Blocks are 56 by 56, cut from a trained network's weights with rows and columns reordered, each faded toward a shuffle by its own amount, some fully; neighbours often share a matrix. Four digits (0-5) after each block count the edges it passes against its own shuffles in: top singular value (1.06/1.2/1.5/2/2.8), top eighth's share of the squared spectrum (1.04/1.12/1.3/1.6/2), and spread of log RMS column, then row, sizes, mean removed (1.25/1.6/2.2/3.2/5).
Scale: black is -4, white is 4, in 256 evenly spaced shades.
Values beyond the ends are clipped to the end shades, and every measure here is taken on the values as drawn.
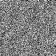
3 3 0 0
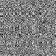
4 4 1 2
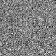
3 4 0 2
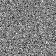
0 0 0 0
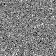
0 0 0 0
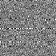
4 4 0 2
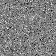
0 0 0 0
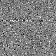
3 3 0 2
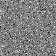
0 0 0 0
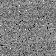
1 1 0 0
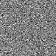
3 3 0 1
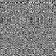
4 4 1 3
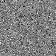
0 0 0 0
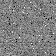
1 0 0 0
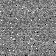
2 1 0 0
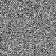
3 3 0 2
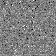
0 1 0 0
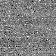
2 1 0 0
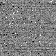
2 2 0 0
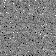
0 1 0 0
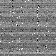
4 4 2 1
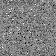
0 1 0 0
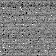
3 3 1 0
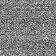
2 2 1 0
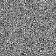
3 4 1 2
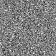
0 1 0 0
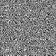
3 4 0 2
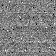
2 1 0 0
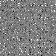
2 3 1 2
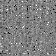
2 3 1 2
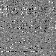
2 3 0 2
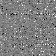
2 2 0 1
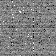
3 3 1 0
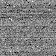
3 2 0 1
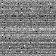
4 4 1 2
